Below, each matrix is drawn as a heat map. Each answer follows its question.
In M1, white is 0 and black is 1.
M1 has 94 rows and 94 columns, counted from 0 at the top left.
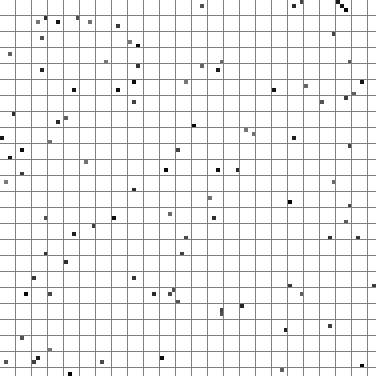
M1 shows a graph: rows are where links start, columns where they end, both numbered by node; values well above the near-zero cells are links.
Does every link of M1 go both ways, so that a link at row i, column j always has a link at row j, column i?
no
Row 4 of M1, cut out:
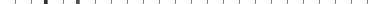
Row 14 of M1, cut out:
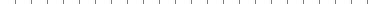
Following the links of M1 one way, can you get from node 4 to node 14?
yes
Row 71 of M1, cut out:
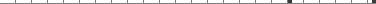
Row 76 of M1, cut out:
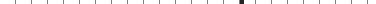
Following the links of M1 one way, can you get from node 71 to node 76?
yes
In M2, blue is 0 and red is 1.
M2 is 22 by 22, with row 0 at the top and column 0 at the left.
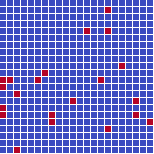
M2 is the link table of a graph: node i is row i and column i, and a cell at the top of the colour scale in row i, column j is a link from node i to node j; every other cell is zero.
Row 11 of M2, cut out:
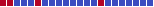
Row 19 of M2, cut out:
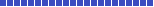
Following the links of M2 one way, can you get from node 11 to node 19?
yes
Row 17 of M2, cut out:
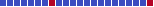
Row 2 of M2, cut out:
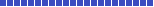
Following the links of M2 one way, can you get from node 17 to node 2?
yes
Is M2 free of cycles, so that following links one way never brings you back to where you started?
yes
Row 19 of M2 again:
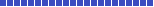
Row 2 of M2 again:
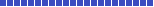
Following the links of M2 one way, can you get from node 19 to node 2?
no
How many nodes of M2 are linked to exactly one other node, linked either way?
5
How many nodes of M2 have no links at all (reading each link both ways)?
3
